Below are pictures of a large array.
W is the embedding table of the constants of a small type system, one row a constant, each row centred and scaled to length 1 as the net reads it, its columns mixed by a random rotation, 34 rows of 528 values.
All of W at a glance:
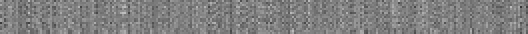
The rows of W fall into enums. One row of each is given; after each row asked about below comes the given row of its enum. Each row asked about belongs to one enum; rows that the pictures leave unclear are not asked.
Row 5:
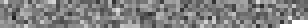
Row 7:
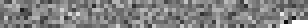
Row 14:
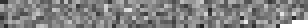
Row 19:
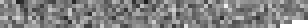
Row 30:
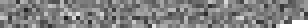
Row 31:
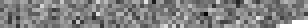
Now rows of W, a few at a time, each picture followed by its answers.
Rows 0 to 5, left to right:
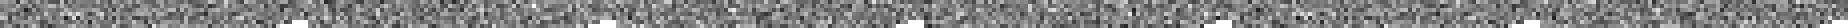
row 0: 30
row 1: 19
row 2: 5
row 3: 14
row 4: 30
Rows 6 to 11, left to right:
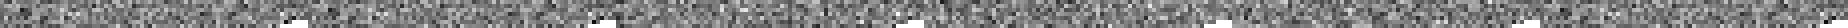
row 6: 7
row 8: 14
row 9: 19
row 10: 5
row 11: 7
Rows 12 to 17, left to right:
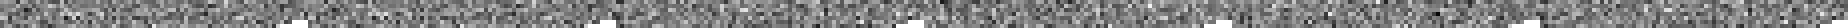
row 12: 30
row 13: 30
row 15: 19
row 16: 31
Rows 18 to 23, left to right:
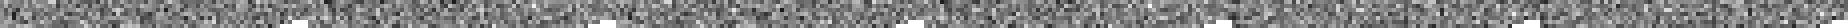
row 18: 5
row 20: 5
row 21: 19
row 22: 14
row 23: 14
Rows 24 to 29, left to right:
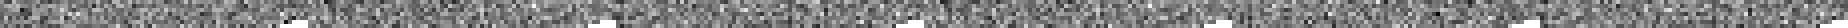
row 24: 7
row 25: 19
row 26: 14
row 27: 19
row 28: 31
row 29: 14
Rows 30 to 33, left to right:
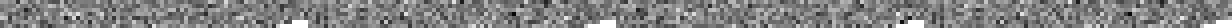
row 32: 7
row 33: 31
